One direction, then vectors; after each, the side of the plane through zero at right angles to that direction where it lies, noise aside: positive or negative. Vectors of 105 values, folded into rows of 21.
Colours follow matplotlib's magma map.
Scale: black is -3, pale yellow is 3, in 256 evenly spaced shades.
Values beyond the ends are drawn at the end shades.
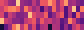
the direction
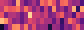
positive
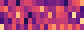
negative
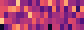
positive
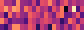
positive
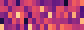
negative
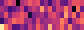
negative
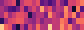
negative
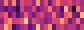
negative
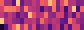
positive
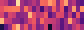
positive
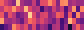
positive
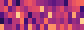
negative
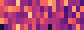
positive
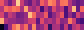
positive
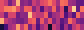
positive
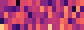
negative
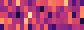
positive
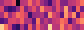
negative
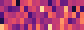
negative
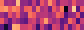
positive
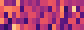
positive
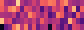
positive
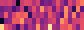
negative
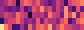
negative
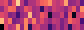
positive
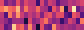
positive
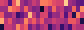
positive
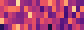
positive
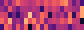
positive
